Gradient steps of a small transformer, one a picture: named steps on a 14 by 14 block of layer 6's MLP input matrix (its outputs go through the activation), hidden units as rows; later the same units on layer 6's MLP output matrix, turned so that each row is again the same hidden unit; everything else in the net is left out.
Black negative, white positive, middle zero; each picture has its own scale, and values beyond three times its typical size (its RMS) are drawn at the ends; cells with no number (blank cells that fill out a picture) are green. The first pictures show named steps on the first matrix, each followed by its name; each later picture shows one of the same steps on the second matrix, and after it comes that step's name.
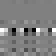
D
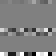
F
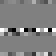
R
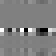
D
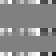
F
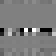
D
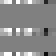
F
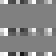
F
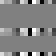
F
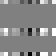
R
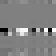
D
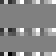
F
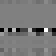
D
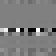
D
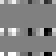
R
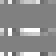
R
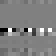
D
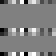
F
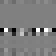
D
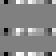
F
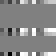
R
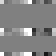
R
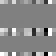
R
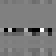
D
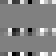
F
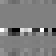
D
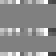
F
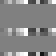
F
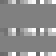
F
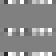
F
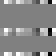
F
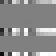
R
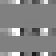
R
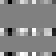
R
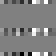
F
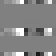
R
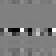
D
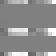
R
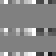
F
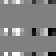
R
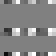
R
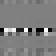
D
